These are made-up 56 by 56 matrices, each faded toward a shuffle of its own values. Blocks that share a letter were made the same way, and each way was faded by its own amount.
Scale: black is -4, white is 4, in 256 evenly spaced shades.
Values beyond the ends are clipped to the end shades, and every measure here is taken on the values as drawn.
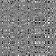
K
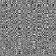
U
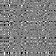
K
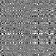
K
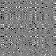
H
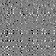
H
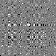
H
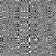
K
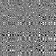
K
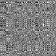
U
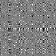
K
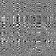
K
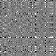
K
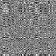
U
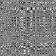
K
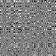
K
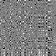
H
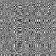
U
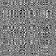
U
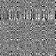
K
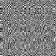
U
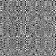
U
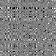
H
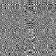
U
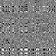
K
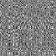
U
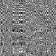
U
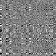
U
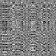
U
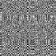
U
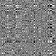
U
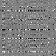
K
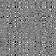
H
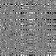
K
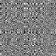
U
